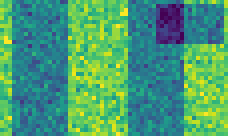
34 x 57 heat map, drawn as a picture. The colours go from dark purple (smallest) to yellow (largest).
In the top right lies a patch that is lower than the rest. The top right is the ninth with the lowest average. Upright stripes repeat 2 times across the table.
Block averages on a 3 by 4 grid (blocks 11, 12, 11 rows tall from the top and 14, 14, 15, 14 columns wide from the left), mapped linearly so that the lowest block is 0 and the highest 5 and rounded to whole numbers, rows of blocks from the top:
2510 / 2525 / 1525
